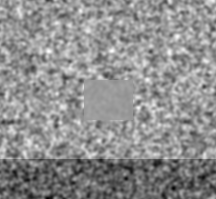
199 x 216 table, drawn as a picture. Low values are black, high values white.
Odd patch: calmer, in the centre. Grain: blotchy. Calmest part: centre. Lone odd cells: none. Stripes: none. Seam: horizontal, 80% of the way down, the top part higher.
